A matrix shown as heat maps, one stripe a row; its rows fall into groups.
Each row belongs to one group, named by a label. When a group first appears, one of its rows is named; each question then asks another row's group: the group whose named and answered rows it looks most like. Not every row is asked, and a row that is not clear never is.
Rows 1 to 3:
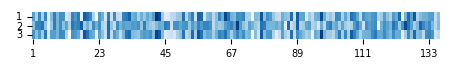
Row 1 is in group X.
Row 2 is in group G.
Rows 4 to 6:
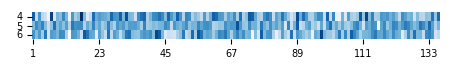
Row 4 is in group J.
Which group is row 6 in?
X
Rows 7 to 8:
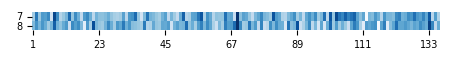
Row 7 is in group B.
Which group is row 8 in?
G
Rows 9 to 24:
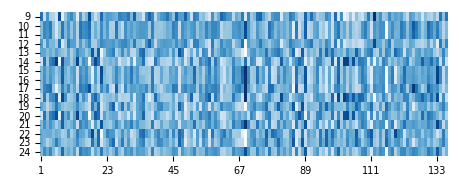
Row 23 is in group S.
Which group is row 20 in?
B
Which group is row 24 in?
G
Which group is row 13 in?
S
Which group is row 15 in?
G
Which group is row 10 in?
G
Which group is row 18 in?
B
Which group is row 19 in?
S
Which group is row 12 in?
J
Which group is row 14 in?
B
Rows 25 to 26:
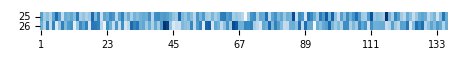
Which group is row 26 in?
X
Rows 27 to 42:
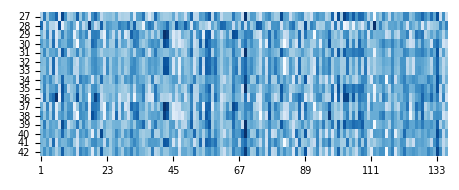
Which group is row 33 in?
X
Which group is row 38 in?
X
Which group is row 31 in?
B
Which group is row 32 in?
X
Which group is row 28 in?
J
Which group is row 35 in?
B
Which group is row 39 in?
B
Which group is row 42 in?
G
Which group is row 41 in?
X
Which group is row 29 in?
X
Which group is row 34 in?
G
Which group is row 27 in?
B
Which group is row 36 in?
B
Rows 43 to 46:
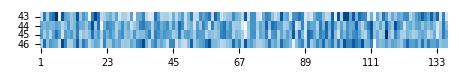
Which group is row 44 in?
S
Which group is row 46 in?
B
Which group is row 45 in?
S
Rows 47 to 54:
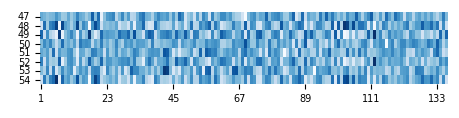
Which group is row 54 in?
B
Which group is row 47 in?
S
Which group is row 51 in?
X
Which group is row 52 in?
J
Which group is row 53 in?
X
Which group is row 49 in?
J
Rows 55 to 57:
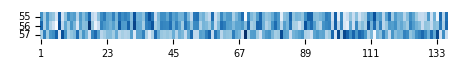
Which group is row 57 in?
B
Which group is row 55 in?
J
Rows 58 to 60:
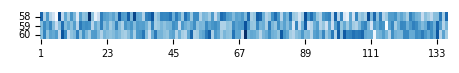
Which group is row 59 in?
G
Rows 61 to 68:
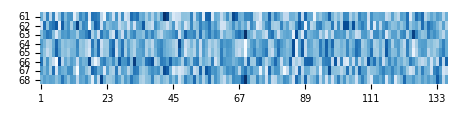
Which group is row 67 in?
X
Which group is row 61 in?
X
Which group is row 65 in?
S
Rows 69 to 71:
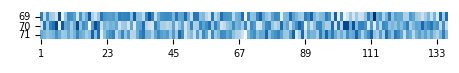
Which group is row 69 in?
J
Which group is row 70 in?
B
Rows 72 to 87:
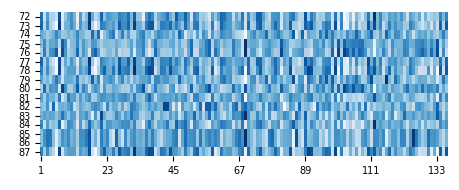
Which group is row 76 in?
B
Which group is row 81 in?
J
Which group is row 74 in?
S
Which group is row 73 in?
J
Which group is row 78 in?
J
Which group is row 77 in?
J
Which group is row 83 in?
G
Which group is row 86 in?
G
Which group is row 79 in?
S
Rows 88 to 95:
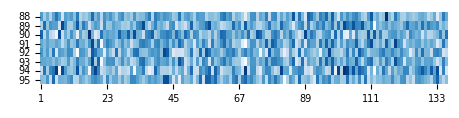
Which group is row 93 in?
S
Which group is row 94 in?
B
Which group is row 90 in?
J
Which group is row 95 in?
X
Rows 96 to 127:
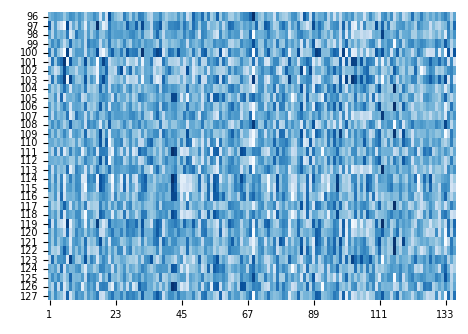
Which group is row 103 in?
B
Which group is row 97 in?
J
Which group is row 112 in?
S
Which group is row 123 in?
B
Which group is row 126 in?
X
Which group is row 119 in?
J
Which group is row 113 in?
J
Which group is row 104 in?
S
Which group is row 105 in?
X
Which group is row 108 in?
G
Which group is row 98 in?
J
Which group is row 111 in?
X
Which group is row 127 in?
J
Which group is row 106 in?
S
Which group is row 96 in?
G
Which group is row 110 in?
S
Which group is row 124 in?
X
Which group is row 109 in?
S
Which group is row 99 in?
G
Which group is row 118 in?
X
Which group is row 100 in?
J
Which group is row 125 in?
G
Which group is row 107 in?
J
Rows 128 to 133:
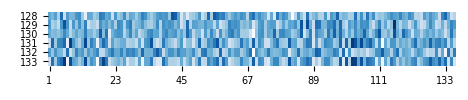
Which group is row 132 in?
J
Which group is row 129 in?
S
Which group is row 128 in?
X
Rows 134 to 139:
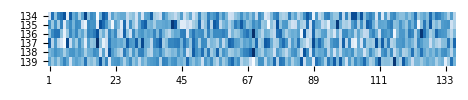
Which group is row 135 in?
X
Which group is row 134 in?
B
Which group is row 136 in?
G
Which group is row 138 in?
G
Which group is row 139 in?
S
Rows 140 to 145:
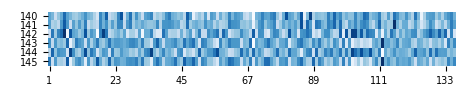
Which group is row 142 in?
B
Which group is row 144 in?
B
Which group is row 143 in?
J
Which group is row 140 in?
S
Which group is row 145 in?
J
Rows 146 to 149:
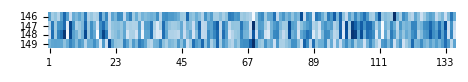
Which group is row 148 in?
B
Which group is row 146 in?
S
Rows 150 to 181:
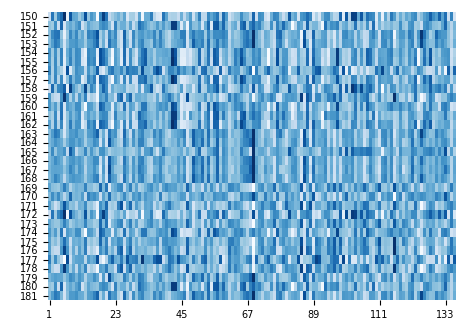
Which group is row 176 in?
S
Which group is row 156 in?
J
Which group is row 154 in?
X
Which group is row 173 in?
S
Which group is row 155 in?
X
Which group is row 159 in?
S
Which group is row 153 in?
G
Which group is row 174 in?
X
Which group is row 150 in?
B
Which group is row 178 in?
S
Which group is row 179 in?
G
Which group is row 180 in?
X
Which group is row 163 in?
G
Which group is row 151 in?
X
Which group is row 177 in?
J
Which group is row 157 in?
X
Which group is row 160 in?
X
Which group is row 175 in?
S
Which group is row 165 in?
B
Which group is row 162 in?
X
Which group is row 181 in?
G
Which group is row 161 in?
X
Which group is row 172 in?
B
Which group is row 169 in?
S
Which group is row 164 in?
G
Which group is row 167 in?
G
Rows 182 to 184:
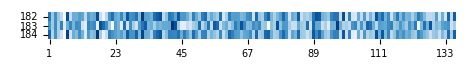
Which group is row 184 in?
J
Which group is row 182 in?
J
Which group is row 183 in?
X
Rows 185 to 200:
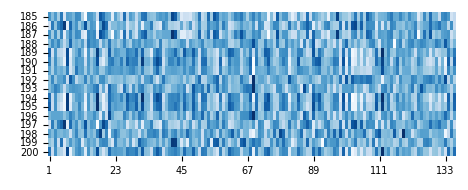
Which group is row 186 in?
B
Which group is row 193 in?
G
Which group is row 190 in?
J
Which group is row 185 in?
X
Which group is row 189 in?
J
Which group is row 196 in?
G
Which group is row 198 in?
S
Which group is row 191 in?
J
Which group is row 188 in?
G
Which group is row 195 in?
J
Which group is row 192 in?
B
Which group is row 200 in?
J
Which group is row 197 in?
B
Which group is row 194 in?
J
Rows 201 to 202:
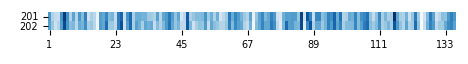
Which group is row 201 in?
S
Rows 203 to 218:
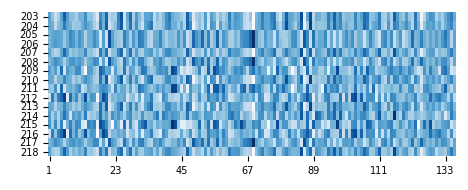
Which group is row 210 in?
S
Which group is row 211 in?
X
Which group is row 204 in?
S
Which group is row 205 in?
G
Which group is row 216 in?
B
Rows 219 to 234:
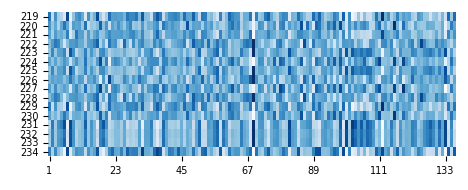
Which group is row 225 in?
B
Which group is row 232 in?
B
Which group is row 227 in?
S
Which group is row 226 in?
G
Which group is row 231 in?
B
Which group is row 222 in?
G
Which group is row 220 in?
S
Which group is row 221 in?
J
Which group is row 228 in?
G
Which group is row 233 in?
B
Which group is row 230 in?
S
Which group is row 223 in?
B
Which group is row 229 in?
J
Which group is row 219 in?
J
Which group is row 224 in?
S
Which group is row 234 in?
J
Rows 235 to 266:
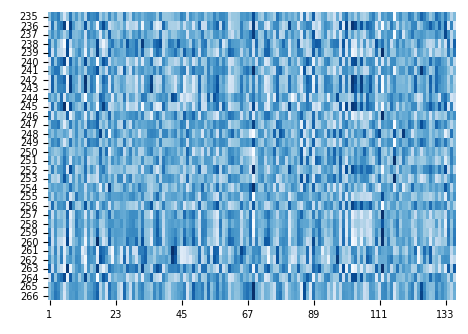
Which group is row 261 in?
X
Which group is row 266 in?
G
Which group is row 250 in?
S
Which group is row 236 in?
B
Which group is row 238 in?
J
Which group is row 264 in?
B
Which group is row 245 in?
B
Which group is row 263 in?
J
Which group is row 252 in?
B
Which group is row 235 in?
G
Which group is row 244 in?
X
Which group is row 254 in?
G
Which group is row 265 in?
G
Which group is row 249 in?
G
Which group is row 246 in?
J
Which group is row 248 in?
S
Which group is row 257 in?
J
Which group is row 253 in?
S
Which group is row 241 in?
G
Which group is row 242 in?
B
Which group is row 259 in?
J
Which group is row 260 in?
J
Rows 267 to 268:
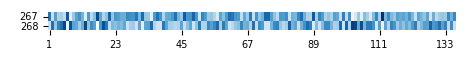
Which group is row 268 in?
B
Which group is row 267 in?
J
